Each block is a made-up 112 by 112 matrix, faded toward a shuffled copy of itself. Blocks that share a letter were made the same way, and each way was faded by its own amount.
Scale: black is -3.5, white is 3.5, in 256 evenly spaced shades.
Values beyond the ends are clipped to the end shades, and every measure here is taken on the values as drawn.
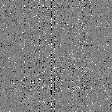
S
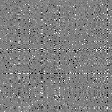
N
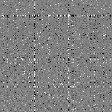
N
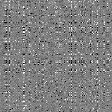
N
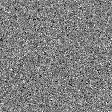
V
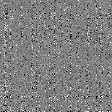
S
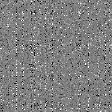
S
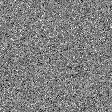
V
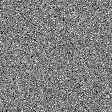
V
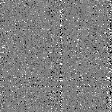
S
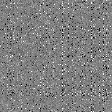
S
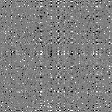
N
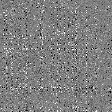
S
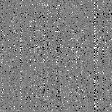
S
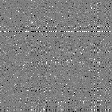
N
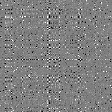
N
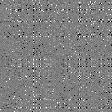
N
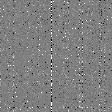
S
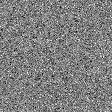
V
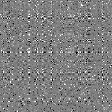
N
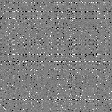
N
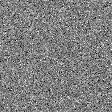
V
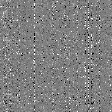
S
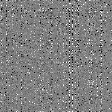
S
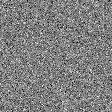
V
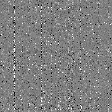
S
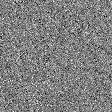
V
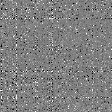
S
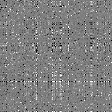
N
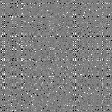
N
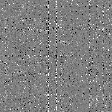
S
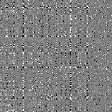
N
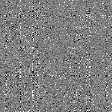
S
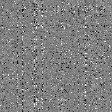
S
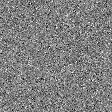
V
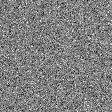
V
